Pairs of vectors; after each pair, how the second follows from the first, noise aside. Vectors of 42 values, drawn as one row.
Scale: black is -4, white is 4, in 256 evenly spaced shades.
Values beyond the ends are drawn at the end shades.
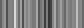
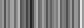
wrapped around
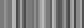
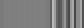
partly zeroed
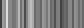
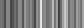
wrapped around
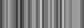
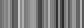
wrapped around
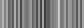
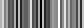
scaled up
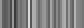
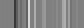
partly zeroed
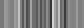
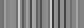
sign-scrambled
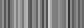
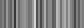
reversed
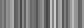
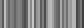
wrapped around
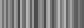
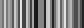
scaled up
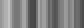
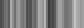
reversed
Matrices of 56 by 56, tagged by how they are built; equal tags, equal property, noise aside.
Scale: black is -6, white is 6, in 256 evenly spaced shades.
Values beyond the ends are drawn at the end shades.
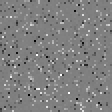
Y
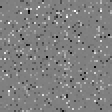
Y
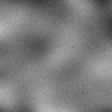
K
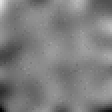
K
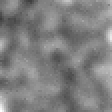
K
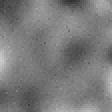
K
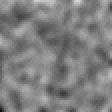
K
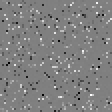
Y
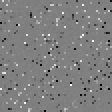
Y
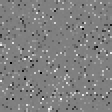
Y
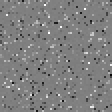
Y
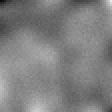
K
